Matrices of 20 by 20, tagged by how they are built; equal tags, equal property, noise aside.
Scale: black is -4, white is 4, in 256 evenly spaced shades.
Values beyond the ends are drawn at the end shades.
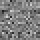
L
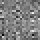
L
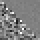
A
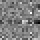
L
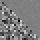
A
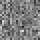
L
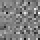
L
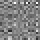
L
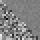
A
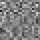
L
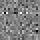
L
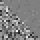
A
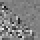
A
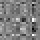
L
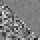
A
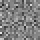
L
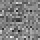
L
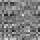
L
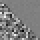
A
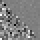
A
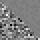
A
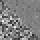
A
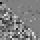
A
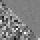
A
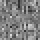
L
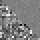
A
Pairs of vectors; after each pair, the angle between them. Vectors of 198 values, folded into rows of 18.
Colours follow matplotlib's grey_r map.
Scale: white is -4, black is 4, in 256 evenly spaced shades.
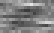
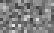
orthogonal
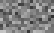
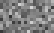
nearly opposite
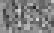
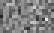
partly opposed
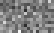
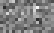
orthogonal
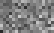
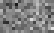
partly aligned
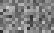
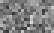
partly opposed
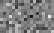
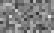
nearly parallel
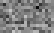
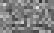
nearly opposite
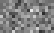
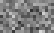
nearly opposite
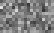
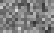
nearly parallel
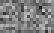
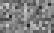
partly aligned
